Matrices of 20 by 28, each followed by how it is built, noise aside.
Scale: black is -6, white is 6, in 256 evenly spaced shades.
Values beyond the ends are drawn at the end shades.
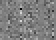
uneven columns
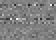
uneven rows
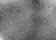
smooth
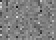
uneven columns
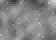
smooth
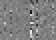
uneven columns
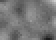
smooth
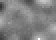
smooth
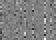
uneven columns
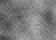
smooth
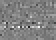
uneven rows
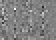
uneven columns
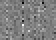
uneven columns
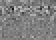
uneven rows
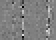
uneven columns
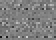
uneven rows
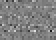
uneven rows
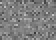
uneven rows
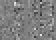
uneven columns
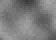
smooth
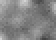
smooth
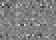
uneven rows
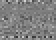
uneven rows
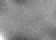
smooth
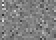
uneven columns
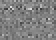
uneven rows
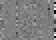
uneven columns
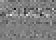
uneven rows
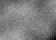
smooth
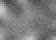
smooth
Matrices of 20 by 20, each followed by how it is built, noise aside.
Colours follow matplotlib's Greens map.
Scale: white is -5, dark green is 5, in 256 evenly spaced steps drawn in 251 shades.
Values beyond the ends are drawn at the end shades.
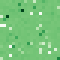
sparse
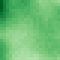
smooth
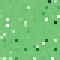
sparse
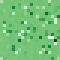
sparse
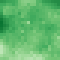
smooth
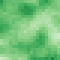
smooth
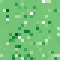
sparse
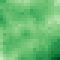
smooth
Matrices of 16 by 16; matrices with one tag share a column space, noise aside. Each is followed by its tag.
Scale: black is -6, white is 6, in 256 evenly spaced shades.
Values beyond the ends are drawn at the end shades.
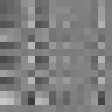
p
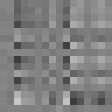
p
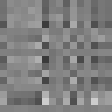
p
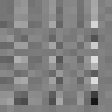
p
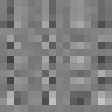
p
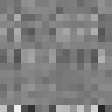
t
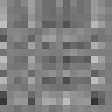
p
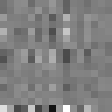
t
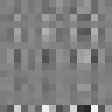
t
